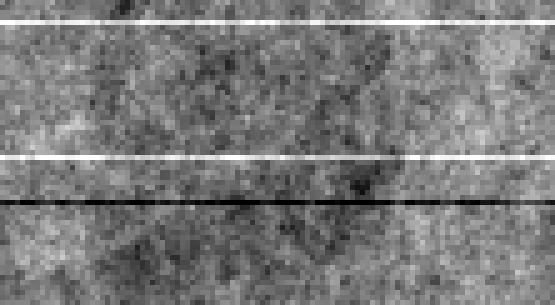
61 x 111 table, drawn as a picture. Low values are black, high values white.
Rows 5, 32 and 41 stand out from the rest. Overall the values sit about 50% of the way up the scale. The distribution is heavy-tailed on both sides. The grain runs across in streaks.
